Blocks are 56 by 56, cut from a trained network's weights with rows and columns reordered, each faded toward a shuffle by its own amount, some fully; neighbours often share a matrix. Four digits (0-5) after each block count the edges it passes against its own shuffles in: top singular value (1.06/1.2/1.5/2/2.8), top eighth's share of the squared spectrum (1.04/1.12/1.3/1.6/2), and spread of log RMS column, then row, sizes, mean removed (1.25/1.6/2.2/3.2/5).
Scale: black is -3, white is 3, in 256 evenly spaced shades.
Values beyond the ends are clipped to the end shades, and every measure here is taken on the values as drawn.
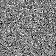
0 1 0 0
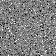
0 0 0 0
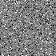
0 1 0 0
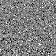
1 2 0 1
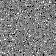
0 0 0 0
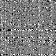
3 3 0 3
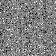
1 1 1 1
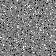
0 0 0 0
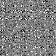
2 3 1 3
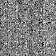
2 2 0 2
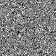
2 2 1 1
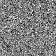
1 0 0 0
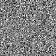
2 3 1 1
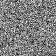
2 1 0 0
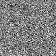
2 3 0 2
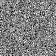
2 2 0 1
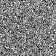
0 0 0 0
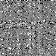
2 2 0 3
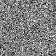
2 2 1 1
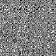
3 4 2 2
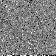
2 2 0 1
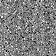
1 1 0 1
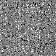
1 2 0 2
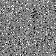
1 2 0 1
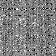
3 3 0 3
